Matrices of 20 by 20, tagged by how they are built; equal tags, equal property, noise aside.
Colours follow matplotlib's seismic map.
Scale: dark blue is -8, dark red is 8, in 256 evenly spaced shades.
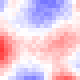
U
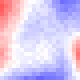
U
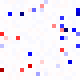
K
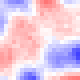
U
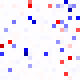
K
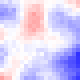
U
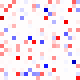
K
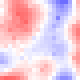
U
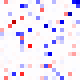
K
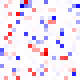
K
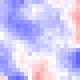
U
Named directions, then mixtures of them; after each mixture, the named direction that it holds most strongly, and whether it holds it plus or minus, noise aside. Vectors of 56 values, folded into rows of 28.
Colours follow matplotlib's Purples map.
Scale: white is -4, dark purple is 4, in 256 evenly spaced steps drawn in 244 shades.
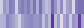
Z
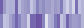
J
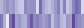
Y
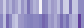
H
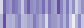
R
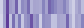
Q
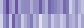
Q, plus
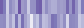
Q, minus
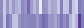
H, plus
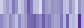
H, plus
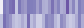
J, minus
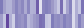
Y, minus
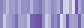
J, plus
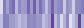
Z, plus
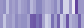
J, plus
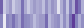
R, minus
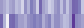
Y, plus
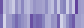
J, plus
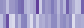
Y, minus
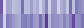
R, minus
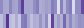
Y, minus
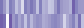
Q, minus
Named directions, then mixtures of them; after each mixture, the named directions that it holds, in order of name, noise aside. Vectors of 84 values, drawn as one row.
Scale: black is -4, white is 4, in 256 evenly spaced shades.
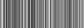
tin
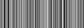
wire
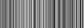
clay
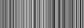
clay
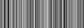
wire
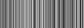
clay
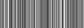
wire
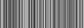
clay, tin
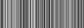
clay, tin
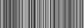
clay, tin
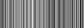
clay, tin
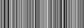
wire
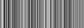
tin, wire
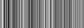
tin, wire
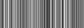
tin, wire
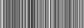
tin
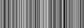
clay, wire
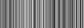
clay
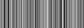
wire
